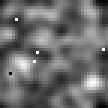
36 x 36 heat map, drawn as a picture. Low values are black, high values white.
The halves do not mirror each other. There is no seam. The texture is blotchy. Five lone cells stand out: four far higher and one far lower than their neighbours.
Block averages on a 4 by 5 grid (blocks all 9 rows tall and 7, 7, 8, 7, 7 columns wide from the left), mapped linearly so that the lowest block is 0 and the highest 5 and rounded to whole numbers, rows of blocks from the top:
2 3 4 2 2
2 3 4 4 5
4 5 3 2 3
3 0 1 4 3
